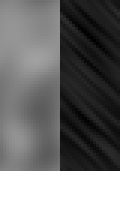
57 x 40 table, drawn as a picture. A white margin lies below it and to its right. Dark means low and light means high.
It is made of 1 by 2 panels. Panel 1,1: middling, smooth. Panel 1,2: very low, slanting down to the right, faint in contrast.
